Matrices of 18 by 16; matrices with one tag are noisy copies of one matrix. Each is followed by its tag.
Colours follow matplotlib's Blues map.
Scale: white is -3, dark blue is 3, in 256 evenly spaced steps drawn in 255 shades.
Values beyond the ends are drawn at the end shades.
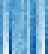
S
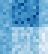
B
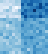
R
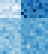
R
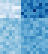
R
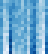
S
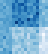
B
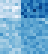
R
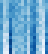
S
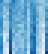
S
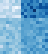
R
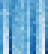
S
